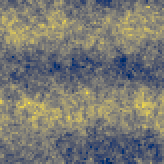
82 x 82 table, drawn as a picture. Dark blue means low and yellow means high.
Average level on the scale: 50%. Histogram: bell-shaped. Stripes: horizontal, repeating 2 times.
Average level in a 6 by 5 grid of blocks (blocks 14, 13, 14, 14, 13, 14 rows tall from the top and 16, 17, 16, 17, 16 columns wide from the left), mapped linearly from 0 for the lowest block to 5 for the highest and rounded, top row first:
4 4 3 3 4
5 4 4 4 4
1 1 1 1 1
4 4 4 4 5
4 5 4 4 4
2 2 1 0 1
